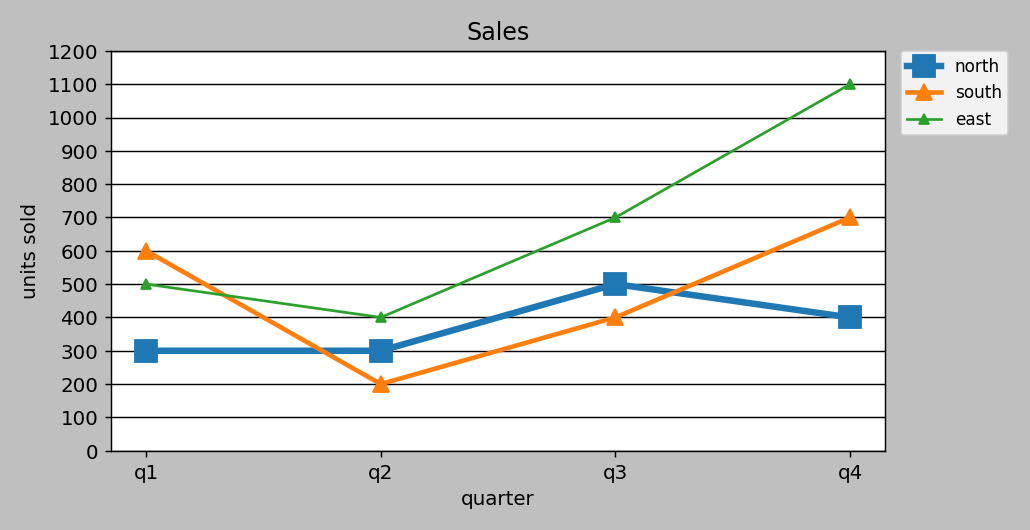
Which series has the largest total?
east
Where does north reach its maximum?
q3
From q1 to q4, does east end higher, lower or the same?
higher
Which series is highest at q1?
south
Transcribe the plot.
Title: Sales
x-axis: quarter, ticks q1 q2 q3 q4
y-axis: units sold, ticks 0 100 200 300 400 500 600 700 800 900 1000 1100 1200
Legend: north, south, east
Values:
north: 300 300 500 400
south: 600 200 400 700
east: 500 400 700 1100
